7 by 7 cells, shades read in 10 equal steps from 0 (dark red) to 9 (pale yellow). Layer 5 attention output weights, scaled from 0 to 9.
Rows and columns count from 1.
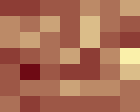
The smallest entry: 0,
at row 5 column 2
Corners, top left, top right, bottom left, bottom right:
2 6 4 4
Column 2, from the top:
2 4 6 3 0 4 2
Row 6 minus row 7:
-1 2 1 3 2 2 0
